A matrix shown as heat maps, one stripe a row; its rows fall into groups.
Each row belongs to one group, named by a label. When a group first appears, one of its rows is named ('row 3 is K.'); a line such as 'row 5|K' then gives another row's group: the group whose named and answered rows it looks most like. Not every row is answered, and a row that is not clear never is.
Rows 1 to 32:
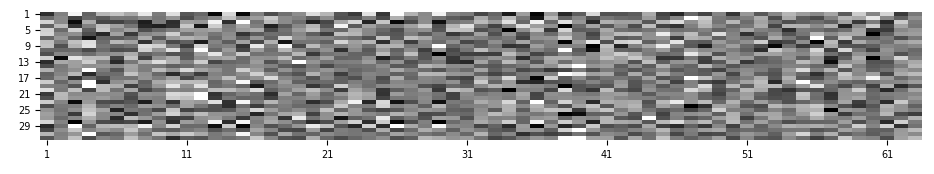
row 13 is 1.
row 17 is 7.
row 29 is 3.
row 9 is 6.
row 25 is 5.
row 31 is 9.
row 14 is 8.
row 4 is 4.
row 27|1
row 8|4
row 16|8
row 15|9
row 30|8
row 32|8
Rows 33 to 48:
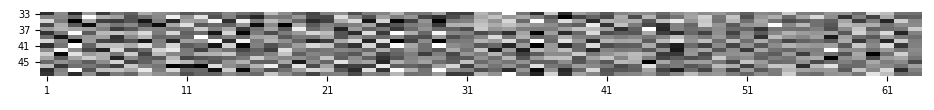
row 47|3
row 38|3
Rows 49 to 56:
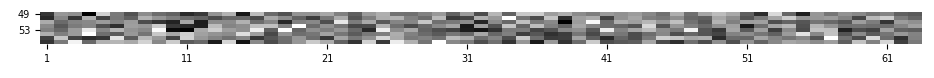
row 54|9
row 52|1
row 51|4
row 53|6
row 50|7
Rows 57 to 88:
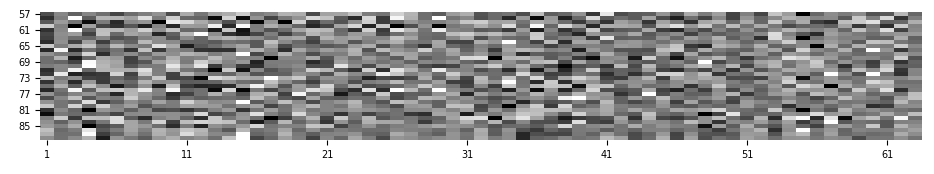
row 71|3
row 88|9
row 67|9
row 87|9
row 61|3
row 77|1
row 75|5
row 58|3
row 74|7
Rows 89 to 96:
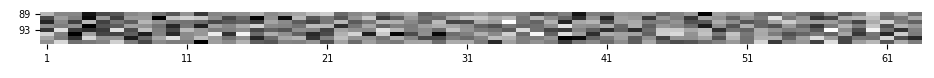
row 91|7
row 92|8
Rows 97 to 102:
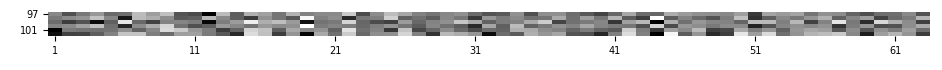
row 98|1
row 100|1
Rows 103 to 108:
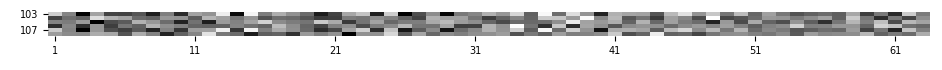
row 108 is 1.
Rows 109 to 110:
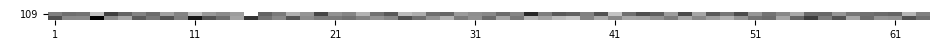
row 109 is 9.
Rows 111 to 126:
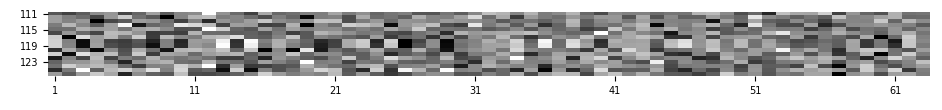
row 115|6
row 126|5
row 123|1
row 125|3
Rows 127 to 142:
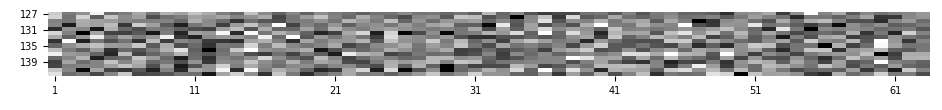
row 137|4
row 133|6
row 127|9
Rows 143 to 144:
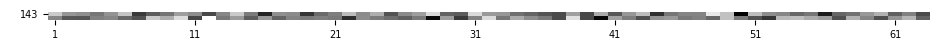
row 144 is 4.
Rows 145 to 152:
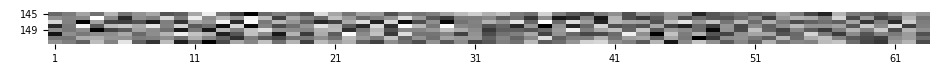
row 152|6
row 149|8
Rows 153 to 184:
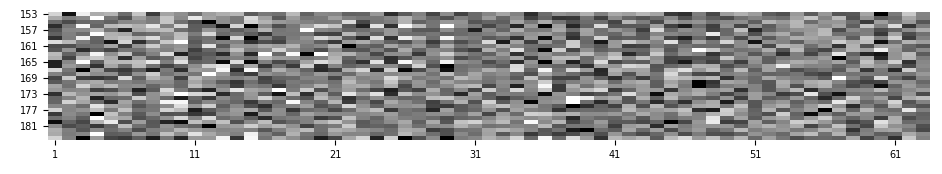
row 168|6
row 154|9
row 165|3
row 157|1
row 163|6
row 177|4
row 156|3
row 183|9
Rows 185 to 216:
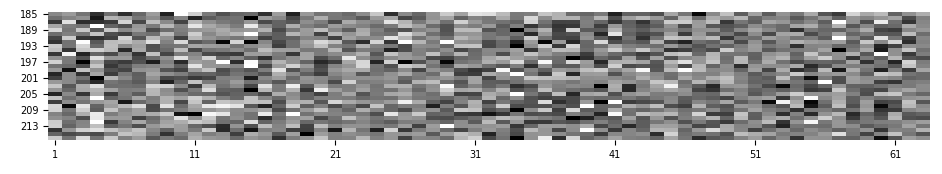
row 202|4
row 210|6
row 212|9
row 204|6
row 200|7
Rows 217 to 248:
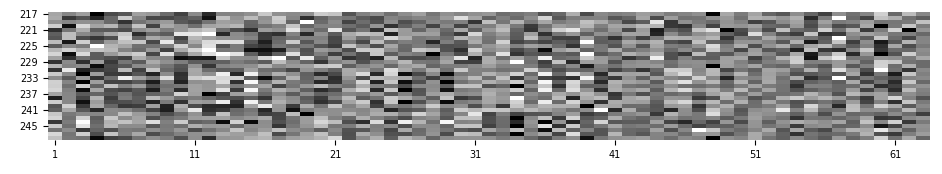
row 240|5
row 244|3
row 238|7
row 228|1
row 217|8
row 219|1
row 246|7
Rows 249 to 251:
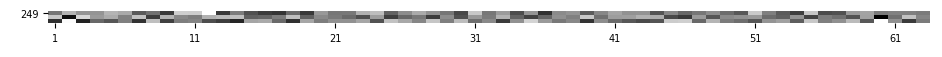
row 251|5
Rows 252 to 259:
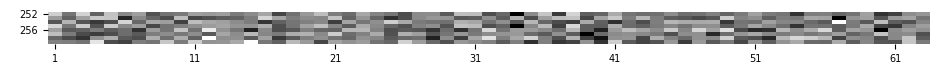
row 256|4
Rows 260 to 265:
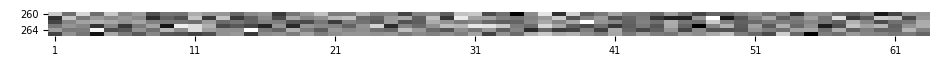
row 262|8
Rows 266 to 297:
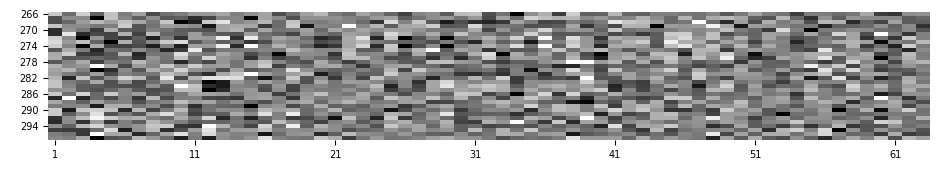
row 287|5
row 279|9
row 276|4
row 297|8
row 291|6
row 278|8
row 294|6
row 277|4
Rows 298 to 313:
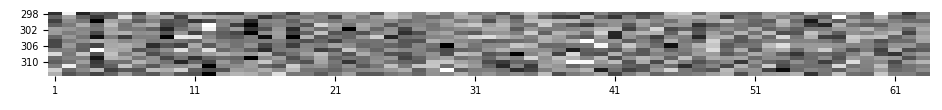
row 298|5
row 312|6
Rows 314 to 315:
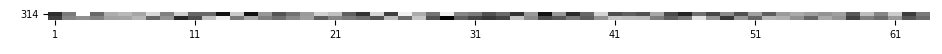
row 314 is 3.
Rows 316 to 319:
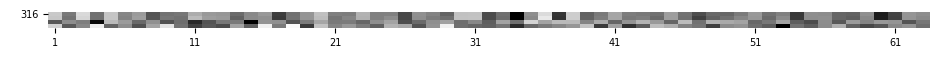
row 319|6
